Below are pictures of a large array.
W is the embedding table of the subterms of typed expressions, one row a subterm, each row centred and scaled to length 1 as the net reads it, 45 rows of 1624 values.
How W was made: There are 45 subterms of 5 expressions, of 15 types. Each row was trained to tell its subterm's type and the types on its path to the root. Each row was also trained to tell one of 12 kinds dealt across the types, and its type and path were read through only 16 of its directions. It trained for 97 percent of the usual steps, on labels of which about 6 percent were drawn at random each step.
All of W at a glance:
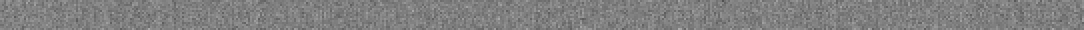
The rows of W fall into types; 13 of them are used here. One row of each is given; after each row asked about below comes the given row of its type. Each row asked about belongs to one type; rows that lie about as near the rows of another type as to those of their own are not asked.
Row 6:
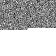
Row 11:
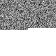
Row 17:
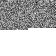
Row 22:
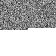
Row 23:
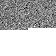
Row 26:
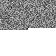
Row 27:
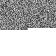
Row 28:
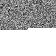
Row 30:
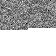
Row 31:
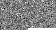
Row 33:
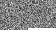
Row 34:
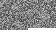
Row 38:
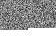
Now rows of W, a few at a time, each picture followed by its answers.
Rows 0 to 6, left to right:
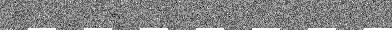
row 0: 6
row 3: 34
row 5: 6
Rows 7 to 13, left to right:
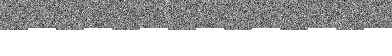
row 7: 26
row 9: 30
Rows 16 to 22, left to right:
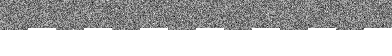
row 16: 27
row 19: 31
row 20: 26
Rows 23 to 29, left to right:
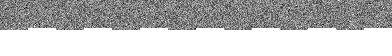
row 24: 31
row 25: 23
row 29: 22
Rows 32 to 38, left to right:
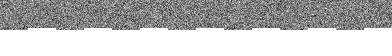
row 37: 23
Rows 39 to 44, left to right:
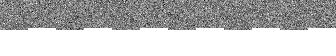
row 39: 6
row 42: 17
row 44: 26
